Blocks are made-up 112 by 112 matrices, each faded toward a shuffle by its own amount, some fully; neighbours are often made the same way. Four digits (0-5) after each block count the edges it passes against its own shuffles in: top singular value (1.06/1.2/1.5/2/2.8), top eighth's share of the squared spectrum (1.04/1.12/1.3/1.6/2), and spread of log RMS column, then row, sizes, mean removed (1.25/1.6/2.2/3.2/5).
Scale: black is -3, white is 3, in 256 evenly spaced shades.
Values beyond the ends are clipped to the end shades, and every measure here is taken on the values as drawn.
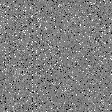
3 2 1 0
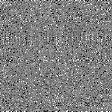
4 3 2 2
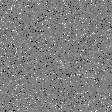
0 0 0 0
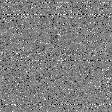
2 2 0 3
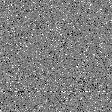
2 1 0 1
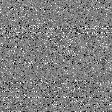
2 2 0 3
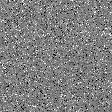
1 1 0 0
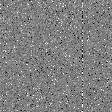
3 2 1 0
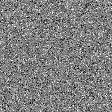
0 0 0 0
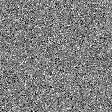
0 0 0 0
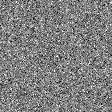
0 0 0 0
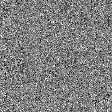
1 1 3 0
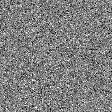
0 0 1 0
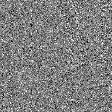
0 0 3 0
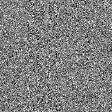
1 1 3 0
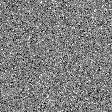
0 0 0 0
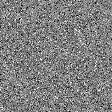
0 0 1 0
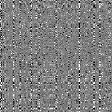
5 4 4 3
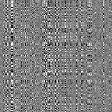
5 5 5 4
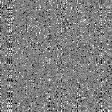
4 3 3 1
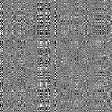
5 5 4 3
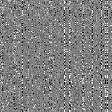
5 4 4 2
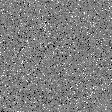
0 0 0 0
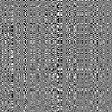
5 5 5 4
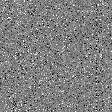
3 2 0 0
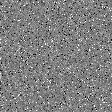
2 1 0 0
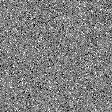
0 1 1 0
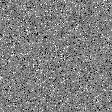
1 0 0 0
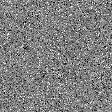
0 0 1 0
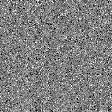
3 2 1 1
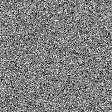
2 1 0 0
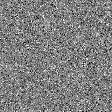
3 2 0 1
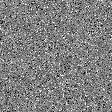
1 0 0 0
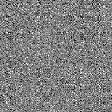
4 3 2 2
